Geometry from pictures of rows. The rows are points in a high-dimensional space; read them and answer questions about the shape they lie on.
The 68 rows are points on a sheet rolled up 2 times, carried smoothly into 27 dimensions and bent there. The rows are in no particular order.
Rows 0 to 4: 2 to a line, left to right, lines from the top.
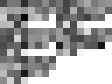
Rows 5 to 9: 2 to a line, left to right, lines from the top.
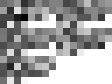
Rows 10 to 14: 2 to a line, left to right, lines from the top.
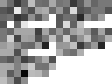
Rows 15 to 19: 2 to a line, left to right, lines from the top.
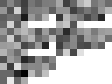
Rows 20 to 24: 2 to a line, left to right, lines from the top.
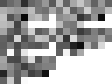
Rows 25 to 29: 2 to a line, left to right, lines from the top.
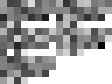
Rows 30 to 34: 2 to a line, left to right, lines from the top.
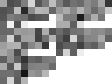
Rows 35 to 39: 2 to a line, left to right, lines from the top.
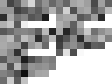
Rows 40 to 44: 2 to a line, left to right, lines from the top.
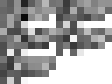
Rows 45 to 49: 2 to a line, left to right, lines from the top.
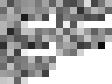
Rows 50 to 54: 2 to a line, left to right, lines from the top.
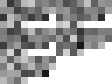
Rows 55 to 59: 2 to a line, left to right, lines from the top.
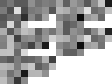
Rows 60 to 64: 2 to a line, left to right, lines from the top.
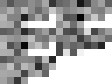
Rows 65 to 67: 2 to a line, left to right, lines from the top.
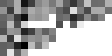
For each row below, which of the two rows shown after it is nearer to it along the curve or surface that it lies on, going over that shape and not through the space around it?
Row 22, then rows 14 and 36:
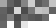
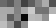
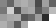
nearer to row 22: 36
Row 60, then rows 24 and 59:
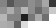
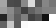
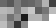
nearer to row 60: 59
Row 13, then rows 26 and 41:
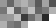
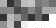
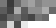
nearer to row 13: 26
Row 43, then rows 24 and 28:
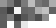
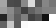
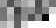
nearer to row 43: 24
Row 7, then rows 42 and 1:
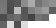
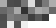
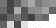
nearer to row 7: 1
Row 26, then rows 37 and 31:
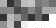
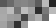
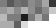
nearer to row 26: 37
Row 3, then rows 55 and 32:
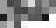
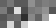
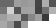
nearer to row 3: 32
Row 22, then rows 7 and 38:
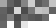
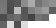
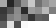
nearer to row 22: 38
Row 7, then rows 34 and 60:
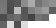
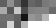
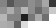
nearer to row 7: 34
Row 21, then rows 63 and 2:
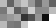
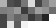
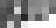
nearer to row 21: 63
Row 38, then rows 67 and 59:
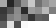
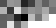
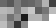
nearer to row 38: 67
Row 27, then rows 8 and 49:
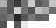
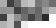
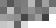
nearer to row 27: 8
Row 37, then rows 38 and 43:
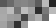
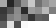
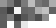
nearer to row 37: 38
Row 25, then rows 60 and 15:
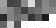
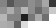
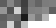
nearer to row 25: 15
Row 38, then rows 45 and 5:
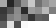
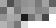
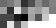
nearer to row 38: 5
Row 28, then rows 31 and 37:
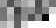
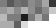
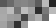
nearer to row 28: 37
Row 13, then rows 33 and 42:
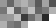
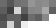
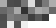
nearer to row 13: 42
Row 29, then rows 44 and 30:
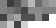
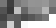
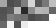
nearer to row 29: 44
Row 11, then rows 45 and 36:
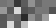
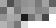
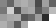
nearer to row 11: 45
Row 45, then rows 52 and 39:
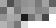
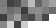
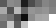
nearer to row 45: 52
